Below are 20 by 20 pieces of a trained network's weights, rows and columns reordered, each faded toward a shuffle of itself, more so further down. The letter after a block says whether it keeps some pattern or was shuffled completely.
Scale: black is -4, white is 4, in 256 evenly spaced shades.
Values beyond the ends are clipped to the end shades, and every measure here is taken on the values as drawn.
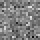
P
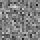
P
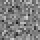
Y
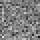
P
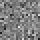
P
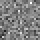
Y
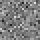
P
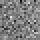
Y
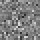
P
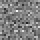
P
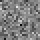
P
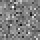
Y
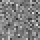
P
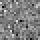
Y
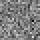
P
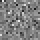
Y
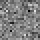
Y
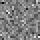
Y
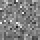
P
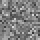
Y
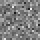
Y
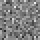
Y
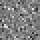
Y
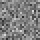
P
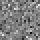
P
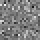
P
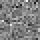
Y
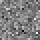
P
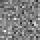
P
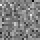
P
